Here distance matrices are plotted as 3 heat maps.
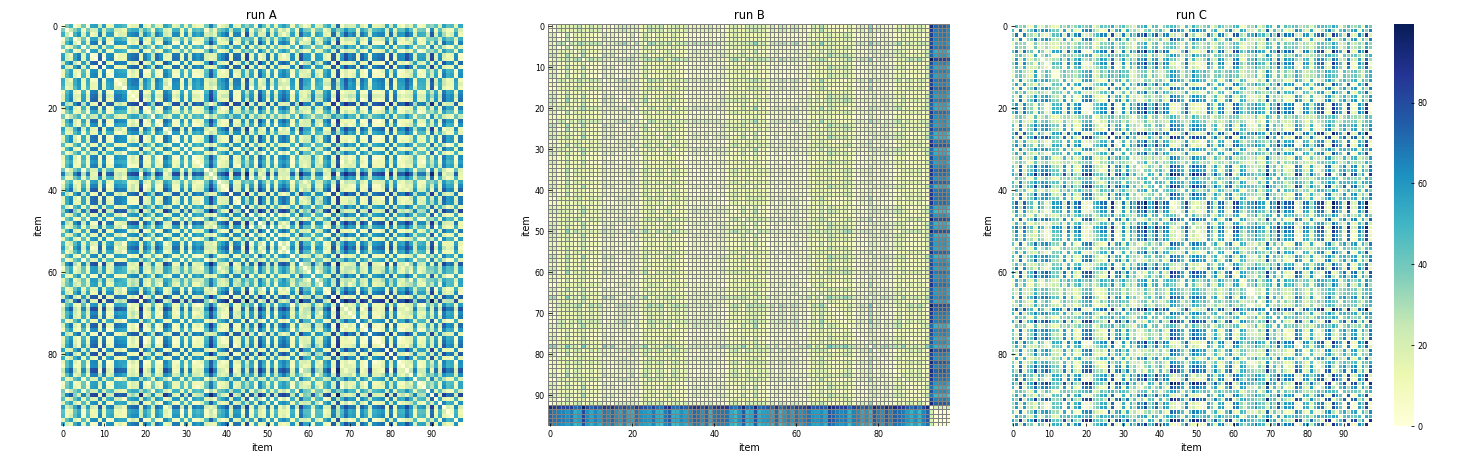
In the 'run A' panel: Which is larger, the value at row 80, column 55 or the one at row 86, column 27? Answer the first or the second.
the first
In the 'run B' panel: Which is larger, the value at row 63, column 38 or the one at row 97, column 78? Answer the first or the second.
the second
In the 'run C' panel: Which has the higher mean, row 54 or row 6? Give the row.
6
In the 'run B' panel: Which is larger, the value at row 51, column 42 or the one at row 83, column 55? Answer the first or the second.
the first
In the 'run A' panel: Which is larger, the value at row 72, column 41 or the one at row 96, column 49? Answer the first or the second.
the second
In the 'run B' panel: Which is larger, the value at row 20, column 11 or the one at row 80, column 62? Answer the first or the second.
the first
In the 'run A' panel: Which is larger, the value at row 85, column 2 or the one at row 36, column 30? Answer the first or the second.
the second
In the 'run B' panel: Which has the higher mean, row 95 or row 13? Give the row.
95
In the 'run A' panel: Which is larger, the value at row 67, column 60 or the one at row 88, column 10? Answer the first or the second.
the first
